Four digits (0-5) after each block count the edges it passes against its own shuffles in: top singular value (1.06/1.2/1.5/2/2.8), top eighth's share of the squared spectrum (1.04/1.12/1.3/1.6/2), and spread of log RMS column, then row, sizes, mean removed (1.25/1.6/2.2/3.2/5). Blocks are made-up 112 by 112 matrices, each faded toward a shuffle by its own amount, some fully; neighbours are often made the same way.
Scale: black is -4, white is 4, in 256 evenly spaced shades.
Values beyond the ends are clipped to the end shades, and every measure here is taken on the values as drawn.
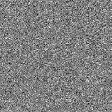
4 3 2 2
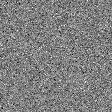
1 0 0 0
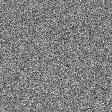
2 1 0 0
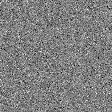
1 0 0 0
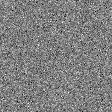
1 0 0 0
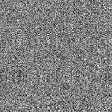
4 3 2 2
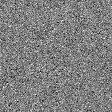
0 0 0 0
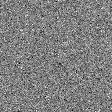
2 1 0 0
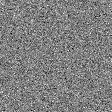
0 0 0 0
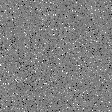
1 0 0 0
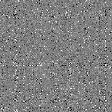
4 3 2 2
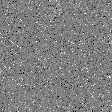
2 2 1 1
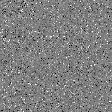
3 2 1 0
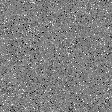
2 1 0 0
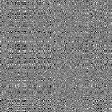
5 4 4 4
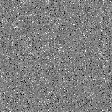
3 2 1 0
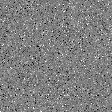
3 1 0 0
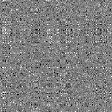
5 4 2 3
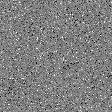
2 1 0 0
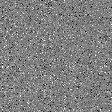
3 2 1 0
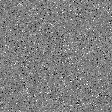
2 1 0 0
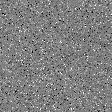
1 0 0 0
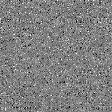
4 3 1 2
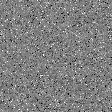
2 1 0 0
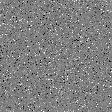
0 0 0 0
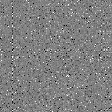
4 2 1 1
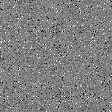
3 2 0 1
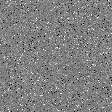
1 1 0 0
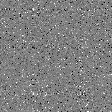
3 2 1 1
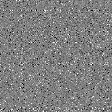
4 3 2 2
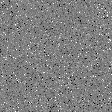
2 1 0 0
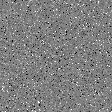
1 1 0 0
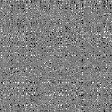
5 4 3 3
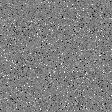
2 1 0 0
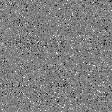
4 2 1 1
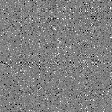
4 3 2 2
